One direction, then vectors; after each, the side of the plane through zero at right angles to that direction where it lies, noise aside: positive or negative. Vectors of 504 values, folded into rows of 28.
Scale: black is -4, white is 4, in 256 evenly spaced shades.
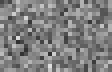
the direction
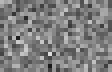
negative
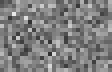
positive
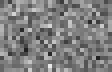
positive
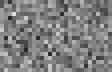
positive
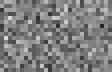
negative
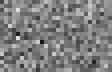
positive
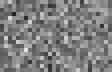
negative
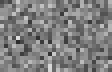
positive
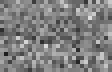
positive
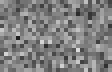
negative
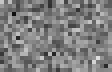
negative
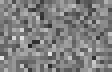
negative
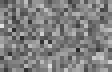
positive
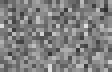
positive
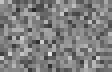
negative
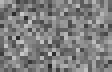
negative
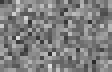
positive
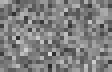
negative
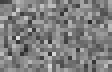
positive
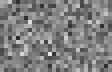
negative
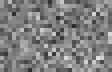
negative
